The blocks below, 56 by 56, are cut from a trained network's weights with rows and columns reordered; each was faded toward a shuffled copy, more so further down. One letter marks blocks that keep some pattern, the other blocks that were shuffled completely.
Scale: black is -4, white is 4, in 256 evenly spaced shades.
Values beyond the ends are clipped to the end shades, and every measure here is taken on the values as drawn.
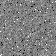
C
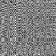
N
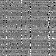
N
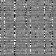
N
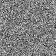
C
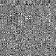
N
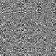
N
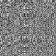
N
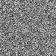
C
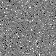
C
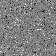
C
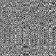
N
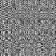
N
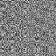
N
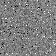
C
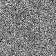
C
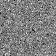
C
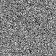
C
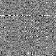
N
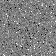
C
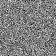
C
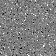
C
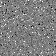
C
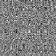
N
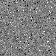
C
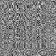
N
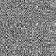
N
